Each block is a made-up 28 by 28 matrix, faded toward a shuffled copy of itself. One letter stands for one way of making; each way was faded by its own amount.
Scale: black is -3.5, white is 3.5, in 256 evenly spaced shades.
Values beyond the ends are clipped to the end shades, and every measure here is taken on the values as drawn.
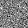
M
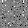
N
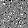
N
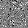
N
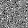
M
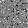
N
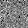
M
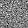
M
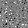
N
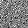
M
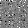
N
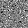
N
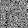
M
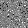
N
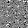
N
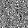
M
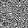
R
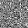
R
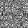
R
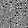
N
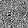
R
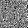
M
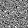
M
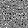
R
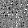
N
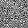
R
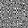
R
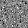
M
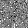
M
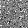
M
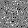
N
